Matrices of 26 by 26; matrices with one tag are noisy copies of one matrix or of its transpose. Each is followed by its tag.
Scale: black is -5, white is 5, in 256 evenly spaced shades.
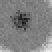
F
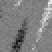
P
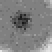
F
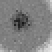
F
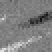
P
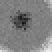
F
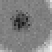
F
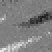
P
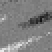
P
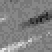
P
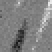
P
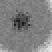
F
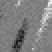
P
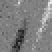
P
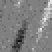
P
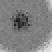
F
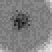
F
